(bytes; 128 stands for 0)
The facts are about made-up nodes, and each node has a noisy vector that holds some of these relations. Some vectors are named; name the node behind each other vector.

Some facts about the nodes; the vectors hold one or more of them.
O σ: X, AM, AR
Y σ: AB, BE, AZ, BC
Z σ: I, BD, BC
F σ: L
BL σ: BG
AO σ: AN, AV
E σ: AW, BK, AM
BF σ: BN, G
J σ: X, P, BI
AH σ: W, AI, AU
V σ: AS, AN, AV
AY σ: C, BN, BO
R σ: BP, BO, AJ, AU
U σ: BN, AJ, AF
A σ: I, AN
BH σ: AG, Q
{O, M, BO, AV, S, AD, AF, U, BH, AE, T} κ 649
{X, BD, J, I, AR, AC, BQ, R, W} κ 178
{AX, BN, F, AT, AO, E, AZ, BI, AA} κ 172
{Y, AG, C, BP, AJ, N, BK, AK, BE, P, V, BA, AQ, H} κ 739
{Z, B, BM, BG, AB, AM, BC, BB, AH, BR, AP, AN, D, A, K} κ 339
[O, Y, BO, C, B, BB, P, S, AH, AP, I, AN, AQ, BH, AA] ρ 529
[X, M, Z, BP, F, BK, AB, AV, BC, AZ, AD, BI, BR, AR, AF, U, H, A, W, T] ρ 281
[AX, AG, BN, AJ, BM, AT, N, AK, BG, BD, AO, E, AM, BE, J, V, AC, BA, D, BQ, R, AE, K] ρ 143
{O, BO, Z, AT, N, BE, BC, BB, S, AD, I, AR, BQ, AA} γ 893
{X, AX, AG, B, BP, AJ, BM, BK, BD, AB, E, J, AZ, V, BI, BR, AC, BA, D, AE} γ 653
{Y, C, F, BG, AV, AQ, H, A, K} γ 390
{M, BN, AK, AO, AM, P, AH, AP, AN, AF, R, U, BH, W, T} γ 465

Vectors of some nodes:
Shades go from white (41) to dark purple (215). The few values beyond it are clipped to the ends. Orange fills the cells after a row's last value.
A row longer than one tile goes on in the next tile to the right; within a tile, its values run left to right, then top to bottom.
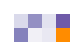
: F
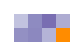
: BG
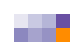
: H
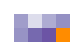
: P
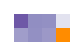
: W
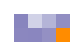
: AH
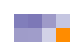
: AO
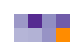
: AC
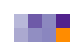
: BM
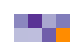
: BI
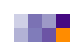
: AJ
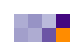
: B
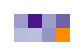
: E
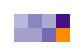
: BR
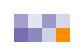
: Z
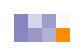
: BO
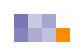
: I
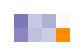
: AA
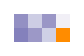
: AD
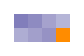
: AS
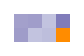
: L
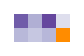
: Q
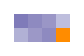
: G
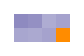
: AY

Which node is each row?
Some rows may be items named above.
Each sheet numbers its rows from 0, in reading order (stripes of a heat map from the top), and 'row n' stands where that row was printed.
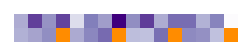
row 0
AE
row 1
BA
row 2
AZ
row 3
AR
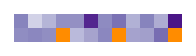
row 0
AH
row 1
BD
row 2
BR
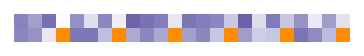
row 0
BQ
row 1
BC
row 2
BN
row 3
R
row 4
BH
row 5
BB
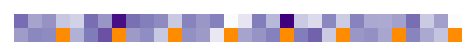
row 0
AF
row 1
AJ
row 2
R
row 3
AT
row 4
V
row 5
N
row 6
U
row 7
I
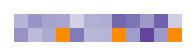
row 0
AV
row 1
A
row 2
AM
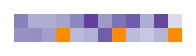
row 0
U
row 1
X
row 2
Q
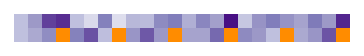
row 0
AG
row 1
BE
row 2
AK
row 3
BR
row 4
K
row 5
AB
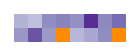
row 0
AK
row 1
BD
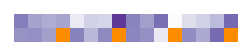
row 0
U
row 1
Y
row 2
BQ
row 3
C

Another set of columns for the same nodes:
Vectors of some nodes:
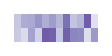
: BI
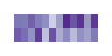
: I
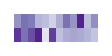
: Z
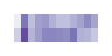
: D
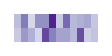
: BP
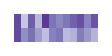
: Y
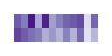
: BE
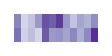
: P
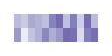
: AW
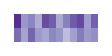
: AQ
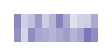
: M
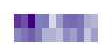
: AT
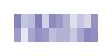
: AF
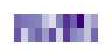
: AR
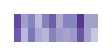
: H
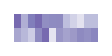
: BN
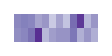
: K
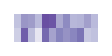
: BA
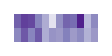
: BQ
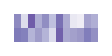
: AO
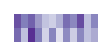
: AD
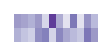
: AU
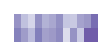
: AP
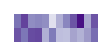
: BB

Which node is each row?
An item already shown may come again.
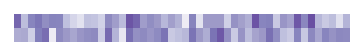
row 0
BN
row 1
BA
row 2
B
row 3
AK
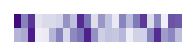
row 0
F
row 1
Q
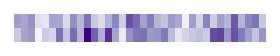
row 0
L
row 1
V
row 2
X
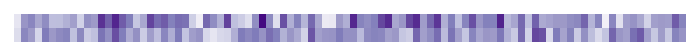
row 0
AE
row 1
AA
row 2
BH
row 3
AO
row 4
C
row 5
H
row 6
AV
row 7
B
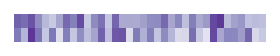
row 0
AD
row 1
AV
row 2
AJ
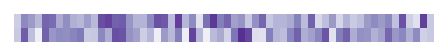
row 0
BA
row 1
BO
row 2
AG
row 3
AM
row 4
AZ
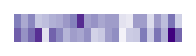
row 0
A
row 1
L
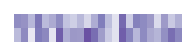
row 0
R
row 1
W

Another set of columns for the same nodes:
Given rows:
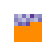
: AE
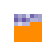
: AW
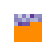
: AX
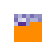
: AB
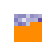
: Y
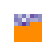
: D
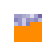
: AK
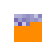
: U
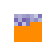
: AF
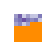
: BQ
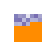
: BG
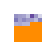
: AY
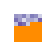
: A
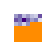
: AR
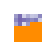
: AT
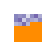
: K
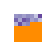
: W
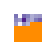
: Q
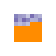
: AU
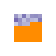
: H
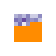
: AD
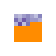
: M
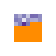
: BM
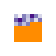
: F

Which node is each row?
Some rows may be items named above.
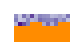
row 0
AZ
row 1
BN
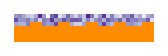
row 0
P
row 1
BH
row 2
L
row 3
I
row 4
BB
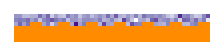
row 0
BN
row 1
BQ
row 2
AO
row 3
AV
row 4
V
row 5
P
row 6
AM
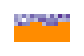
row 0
V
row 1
BI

